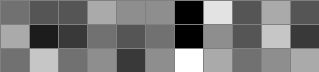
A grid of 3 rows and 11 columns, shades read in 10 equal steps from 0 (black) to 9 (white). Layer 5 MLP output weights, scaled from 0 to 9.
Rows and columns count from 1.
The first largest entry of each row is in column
8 10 7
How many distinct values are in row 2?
8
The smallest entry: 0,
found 2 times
